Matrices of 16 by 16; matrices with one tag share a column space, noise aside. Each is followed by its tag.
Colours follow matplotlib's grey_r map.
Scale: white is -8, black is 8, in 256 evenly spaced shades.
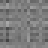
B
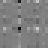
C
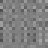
B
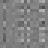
B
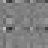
C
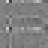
C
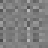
B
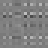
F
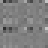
C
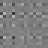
F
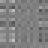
B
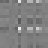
C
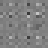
F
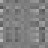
B
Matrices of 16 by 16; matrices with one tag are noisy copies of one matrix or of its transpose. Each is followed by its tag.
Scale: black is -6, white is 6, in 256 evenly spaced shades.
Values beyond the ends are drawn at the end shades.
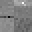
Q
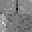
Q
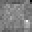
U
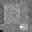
U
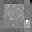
U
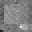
U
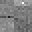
Q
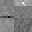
Q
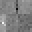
Q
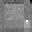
U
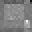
U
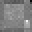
U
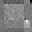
U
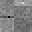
Q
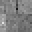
Q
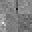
Q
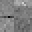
Q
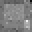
U
